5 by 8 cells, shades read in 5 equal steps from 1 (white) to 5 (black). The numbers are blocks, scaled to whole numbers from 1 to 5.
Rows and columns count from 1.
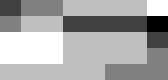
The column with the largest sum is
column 8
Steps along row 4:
same same up same same same up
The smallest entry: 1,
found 7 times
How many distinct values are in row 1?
4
